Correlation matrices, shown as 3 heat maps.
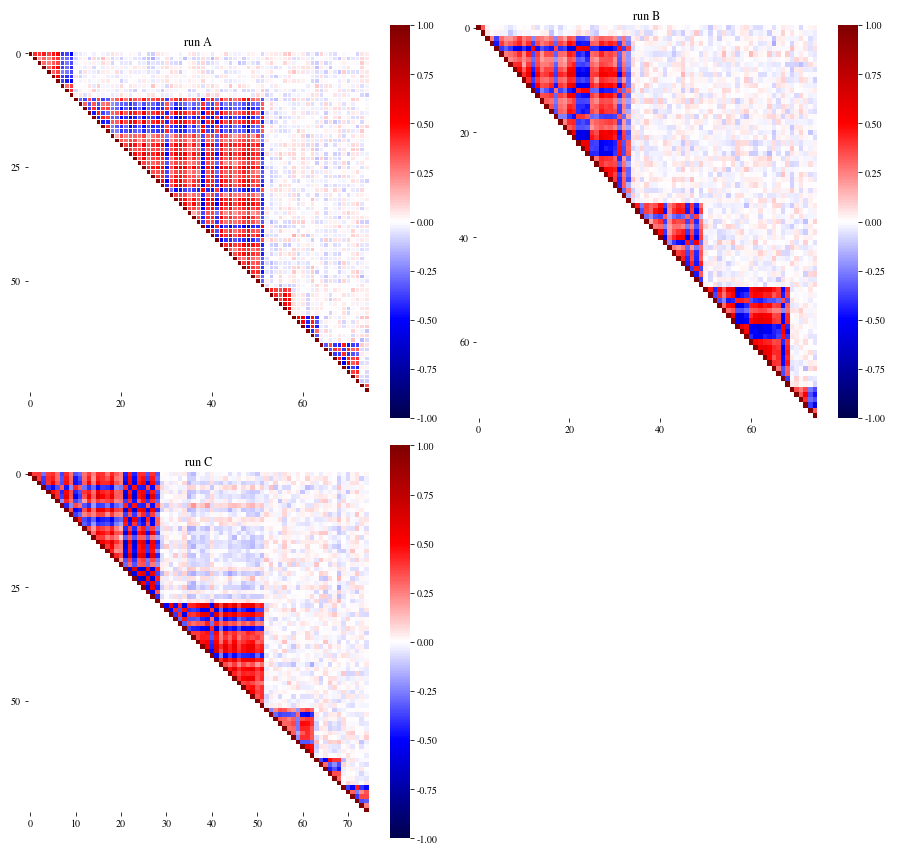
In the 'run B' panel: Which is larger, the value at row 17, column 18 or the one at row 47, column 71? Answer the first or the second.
the second
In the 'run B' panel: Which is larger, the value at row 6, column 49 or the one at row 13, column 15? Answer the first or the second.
the second
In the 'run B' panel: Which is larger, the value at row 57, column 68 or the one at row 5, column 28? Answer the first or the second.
the second
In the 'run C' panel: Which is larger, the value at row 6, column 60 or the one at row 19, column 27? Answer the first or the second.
the second
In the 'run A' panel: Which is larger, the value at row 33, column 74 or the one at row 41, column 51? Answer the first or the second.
the second
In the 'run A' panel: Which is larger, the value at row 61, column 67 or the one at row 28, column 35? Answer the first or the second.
the second
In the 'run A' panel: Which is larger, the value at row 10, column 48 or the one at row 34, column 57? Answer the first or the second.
the first
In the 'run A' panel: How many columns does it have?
75
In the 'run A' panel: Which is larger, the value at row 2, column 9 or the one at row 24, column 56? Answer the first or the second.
the second
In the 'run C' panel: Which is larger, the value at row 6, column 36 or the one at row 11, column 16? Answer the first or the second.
the first
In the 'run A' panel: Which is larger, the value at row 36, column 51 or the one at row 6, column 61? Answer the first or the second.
the second
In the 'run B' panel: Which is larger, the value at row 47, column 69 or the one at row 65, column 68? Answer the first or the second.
the second
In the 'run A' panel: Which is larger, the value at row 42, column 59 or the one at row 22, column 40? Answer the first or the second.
the second
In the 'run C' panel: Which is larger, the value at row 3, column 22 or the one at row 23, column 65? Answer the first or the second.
the second
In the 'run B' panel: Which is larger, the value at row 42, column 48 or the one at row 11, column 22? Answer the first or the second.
the first
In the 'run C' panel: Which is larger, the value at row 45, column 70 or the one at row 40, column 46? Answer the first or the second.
the first
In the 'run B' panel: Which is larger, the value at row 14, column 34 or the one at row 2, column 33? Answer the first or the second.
the first
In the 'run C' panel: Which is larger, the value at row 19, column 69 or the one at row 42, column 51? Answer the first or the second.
the second
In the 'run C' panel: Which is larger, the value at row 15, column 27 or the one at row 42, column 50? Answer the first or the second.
the first
